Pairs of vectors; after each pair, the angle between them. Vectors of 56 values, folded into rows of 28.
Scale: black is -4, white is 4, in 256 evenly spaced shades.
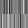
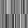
partly opposed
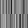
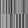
nearly parallel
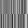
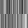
partly aligned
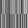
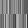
partly opposed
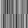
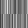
nearly opposite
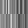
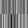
partly opposed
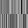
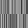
nearly parallel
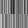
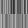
nearly parallel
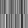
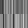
orthogonal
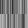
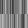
nearly parallel
